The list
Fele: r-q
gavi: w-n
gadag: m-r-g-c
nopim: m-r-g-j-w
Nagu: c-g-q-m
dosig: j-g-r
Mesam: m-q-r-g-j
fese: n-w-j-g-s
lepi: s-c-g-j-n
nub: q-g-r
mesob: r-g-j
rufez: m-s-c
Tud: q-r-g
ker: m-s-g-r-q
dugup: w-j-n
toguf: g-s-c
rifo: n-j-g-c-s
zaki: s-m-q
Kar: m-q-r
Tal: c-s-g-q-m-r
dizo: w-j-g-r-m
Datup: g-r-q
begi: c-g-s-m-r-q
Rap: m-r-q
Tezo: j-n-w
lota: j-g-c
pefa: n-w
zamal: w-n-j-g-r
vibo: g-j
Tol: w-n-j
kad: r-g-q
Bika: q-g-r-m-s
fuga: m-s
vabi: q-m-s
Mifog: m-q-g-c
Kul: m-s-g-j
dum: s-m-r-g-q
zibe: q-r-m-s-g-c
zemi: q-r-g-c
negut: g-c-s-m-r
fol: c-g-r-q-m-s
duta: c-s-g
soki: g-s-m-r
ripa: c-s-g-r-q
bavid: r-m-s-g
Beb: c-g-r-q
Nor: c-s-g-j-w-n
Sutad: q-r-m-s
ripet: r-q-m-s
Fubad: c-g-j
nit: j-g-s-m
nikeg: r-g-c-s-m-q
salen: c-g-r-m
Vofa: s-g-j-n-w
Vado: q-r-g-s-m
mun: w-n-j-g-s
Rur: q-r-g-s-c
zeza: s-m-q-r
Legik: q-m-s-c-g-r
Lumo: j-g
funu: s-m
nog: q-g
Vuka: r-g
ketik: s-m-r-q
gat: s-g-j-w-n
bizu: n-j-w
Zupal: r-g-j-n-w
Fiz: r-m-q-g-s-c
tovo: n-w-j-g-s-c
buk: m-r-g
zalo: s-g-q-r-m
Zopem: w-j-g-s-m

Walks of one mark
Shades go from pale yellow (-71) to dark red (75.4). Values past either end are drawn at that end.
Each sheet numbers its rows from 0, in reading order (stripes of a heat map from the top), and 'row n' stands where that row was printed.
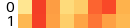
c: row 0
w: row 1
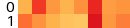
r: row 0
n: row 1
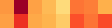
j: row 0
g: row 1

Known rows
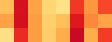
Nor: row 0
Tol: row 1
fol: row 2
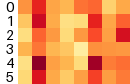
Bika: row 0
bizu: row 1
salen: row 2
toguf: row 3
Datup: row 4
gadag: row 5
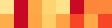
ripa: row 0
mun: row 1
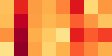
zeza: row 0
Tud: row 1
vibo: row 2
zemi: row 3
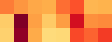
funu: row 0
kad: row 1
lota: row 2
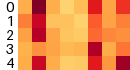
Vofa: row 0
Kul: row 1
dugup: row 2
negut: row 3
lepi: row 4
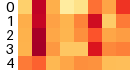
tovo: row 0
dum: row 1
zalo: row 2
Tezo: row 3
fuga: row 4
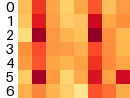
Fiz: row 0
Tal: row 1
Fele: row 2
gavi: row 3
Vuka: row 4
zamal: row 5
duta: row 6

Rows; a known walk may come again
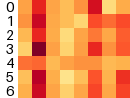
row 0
zaki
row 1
Lumo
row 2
Zopem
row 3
Mesam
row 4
fuga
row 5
fese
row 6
mun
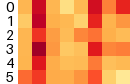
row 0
rifo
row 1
ker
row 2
Vado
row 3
Tezo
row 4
zibe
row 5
vabi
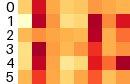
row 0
Rur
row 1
Beb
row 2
negut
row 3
Kar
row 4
Fubad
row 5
Fiz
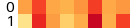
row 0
buk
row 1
fol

